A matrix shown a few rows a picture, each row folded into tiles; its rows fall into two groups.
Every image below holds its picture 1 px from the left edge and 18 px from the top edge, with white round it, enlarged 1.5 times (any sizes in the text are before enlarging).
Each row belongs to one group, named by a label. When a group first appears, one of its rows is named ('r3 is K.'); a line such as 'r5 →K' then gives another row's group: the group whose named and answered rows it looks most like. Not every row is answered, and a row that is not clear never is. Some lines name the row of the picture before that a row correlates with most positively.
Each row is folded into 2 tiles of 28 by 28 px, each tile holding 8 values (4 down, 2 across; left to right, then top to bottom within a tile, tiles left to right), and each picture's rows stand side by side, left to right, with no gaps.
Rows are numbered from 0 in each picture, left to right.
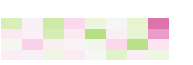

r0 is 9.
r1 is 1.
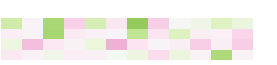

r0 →9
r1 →9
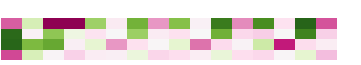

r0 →1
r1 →9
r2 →9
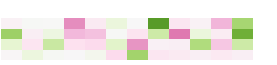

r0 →1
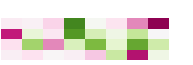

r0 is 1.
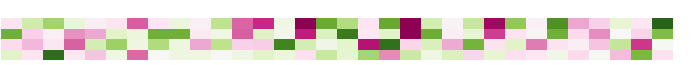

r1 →1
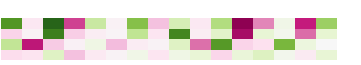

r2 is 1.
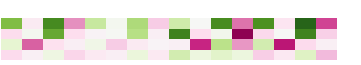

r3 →9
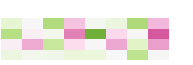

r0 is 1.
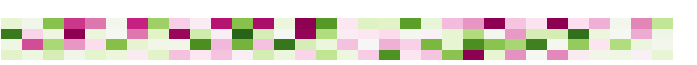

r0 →1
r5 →1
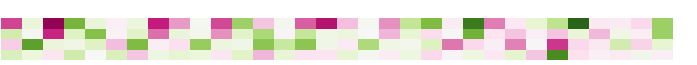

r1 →1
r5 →9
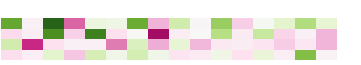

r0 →9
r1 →1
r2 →9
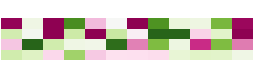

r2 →1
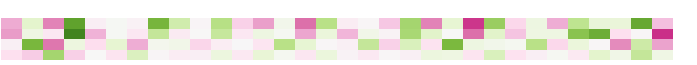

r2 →9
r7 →1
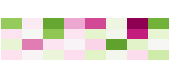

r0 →9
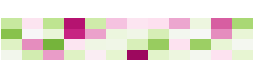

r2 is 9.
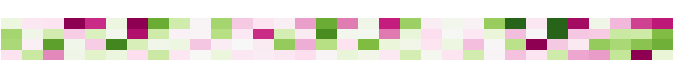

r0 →1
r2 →9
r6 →9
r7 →1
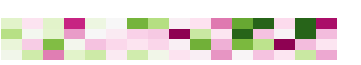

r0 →1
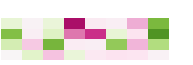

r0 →1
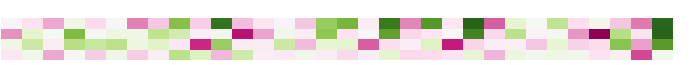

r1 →1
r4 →9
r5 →9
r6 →1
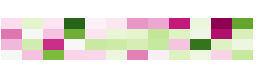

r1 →1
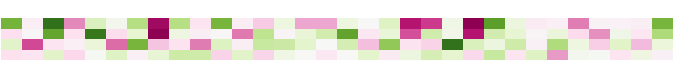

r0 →9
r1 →1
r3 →1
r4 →1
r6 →1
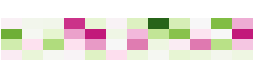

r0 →1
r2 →1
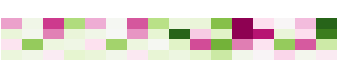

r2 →1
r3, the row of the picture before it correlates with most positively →1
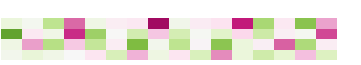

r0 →1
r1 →1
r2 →1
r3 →1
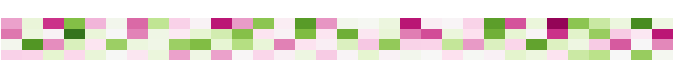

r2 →1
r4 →1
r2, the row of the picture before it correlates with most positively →2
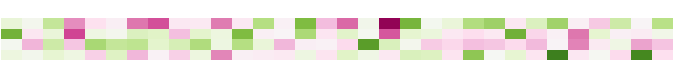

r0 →1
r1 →1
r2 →1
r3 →9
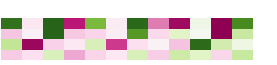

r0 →9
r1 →9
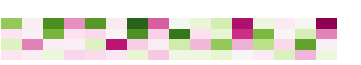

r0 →9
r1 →9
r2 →1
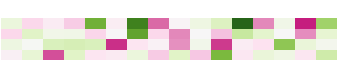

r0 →1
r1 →9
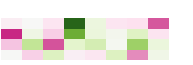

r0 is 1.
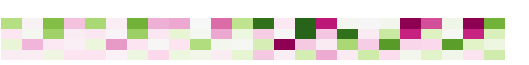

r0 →9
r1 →9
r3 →9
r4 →1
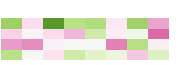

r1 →1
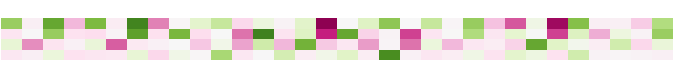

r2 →1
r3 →1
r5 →9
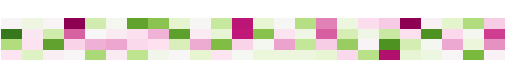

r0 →1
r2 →1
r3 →1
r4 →1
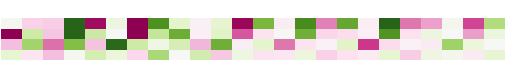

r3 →9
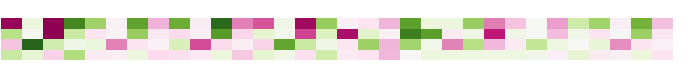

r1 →9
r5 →1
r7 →9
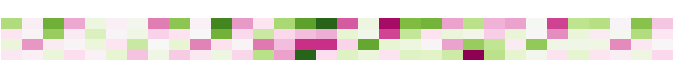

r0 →9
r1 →1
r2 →9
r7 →9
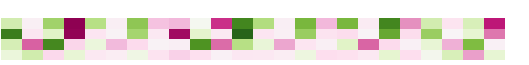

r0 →1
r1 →9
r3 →9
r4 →9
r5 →1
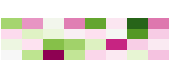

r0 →1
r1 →9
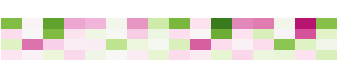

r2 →9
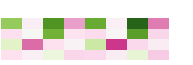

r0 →9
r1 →9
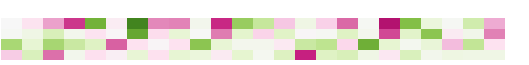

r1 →9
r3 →1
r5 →1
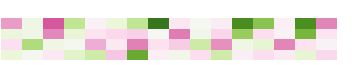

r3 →9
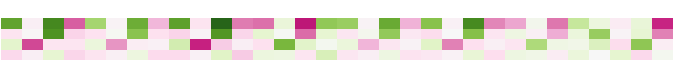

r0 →9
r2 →9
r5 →9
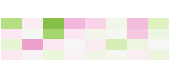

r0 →9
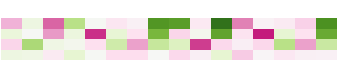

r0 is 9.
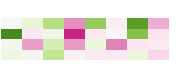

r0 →1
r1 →9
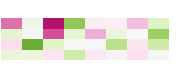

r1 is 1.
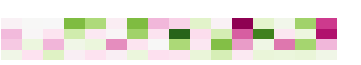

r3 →1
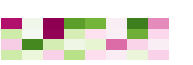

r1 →9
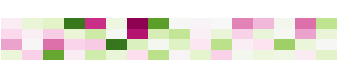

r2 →1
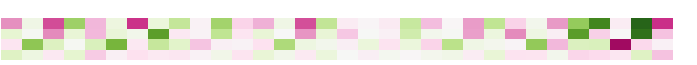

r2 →9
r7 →9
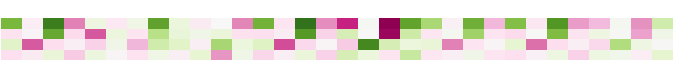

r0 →9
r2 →1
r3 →9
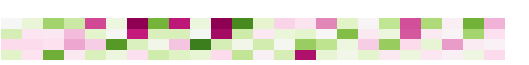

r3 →1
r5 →9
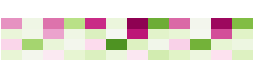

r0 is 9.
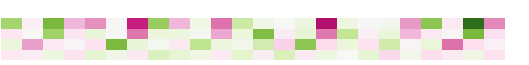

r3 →1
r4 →1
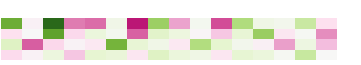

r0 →9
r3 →1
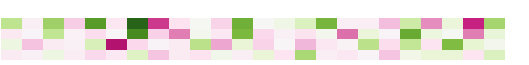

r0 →9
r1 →9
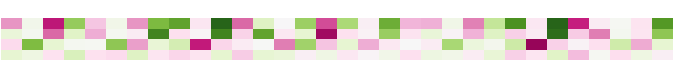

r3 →1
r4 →9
